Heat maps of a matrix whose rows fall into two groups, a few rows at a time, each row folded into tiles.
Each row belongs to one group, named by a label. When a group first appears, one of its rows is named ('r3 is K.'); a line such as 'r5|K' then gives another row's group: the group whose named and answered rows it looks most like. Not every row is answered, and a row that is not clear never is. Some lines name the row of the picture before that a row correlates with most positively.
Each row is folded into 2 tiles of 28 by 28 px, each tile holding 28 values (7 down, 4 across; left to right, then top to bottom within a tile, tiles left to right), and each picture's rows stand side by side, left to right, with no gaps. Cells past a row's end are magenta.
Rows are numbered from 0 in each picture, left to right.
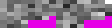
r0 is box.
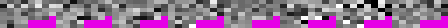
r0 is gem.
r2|box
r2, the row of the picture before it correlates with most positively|0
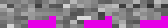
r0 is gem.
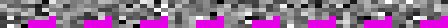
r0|gem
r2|gem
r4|box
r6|box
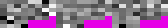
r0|gem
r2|gem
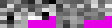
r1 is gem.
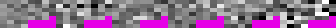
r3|gem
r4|box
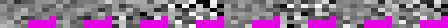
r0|box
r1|box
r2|box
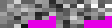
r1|gem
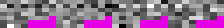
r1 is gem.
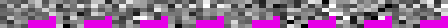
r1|gem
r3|gem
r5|gem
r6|box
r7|gem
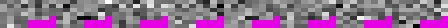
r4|box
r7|gem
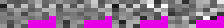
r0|gem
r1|gem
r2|gem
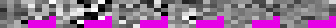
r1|box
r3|box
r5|box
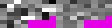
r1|box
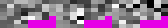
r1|box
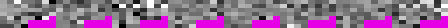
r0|box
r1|box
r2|gem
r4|box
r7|gem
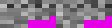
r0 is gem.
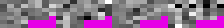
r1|box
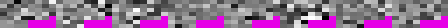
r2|box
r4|box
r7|box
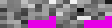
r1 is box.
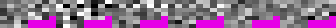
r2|gem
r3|gem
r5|box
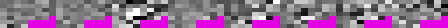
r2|box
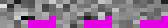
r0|box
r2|box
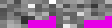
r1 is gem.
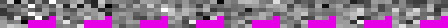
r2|gem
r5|box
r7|box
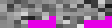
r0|box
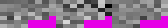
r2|gem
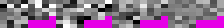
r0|gem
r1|box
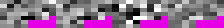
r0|box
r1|box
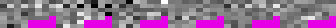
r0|gem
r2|box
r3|box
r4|gem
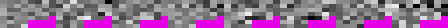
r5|box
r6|gem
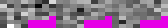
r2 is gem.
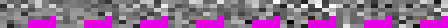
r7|gem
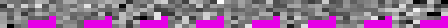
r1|box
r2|box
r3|box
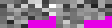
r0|gem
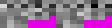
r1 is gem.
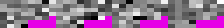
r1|box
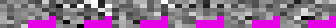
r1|gem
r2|box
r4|box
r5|box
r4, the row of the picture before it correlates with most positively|2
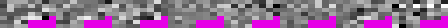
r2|box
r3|gem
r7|gem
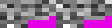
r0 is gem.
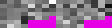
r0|box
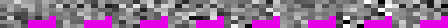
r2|gem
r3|box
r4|gem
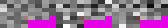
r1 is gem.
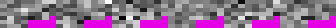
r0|box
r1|box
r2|box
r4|box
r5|box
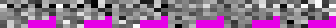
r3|gem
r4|gem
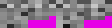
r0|gem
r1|gem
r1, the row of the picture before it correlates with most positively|3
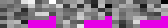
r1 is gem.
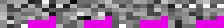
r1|box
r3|gem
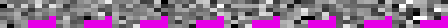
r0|gem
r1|box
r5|box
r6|gem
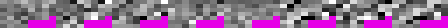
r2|box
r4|box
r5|box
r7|box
